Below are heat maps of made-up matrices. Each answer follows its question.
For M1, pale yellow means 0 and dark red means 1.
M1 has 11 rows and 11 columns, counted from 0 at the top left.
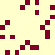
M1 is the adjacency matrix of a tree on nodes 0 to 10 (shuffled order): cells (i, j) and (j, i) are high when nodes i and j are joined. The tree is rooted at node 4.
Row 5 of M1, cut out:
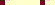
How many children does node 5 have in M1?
1
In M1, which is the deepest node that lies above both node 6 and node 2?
9
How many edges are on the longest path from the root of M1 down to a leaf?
5
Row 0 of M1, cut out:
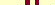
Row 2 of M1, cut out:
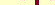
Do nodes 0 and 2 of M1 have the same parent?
yes
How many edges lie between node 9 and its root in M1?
1
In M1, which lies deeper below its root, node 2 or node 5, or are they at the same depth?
node 5
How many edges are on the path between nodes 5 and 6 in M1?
4
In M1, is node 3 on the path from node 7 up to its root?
no
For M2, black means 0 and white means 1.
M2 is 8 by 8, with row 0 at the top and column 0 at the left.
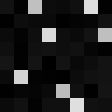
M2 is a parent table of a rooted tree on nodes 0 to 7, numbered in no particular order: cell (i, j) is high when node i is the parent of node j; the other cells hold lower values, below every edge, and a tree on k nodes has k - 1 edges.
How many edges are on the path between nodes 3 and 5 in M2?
3
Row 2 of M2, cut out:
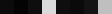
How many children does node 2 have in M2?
2
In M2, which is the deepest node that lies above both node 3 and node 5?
2
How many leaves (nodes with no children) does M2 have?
3
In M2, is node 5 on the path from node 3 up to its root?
no
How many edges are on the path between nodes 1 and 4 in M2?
6
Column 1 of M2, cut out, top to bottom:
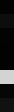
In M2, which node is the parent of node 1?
5
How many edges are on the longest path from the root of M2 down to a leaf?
4
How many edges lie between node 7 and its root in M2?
2
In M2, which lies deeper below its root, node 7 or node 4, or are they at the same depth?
the same depth
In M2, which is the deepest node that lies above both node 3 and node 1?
2
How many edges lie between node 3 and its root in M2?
2
